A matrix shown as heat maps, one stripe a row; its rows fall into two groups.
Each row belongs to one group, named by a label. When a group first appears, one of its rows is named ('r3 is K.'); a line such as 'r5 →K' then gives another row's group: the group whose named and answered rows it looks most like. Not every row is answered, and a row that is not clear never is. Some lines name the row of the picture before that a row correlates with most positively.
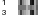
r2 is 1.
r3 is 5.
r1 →5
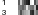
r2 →1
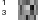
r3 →5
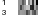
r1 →1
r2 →5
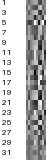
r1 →5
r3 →5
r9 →5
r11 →1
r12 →1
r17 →1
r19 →5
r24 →5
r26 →5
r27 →1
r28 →5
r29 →1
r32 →5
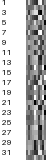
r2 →1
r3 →5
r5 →1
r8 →5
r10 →5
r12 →5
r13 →5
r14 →1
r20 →1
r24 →1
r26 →5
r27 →5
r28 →5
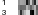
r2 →1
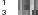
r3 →1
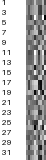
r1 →1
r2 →5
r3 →5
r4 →1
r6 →1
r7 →5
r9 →1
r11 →1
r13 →1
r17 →5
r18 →5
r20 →1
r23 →5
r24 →1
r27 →1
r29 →1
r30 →5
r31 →1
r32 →5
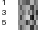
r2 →5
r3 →1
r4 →5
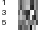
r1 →5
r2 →5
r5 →1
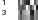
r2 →1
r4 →5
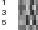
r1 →5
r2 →1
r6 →1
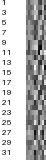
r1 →5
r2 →1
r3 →5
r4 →1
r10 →5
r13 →5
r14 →1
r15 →1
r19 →5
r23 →5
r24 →1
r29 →1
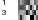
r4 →5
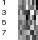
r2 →1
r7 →5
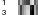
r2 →5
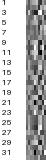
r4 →1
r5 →5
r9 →5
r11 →5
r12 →1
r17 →1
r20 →5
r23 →1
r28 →1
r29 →5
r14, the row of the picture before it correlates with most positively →1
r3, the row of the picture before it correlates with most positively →1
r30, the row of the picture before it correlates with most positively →1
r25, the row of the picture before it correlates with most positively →1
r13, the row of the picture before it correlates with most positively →1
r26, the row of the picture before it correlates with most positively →1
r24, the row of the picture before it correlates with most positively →1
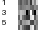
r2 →5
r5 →5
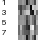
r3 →5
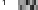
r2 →5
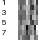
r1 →1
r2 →5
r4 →1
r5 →5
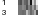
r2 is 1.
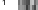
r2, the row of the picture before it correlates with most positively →2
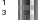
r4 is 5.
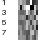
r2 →5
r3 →1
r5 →1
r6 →1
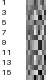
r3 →1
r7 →1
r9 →5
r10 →5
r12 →1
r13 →1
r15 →5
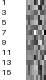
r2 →5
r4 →1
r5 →5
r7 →1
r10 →1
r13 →1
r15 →5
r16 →1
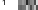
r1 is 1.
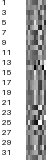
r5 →1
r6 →5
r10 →5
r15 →1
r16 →1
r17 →5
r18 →5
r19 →1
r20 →1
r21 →1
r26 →5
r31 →5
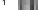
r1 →5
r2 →5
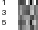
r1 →1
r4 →5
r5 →1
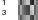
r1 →5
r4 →5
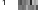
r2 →1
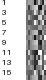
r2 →5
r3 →1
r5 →1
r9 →5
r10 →5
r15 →1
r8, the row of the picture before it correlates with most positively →1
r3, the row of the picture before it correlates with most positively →2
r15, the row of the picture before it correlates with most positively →2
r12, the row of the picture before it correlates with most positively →1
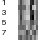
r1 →5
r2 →1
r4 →5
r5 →5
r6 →1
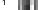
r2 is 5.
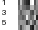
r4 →1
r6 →5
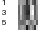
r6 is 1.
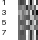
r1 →1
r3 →1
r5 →1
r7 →1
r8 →1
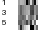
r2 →5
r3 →5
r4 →1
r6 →5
